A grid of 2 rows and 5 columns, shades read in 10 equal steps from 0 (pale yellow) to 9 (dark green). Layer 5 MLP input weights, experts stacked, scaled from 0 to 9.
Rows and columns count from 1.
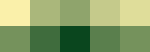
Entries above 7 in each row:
0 1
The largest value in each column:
5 7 9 6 5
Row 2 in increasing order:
5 5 6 7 9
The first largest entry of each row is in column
3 3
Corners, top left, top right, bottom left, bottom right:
0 1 5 5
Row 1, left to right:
0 3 4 2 1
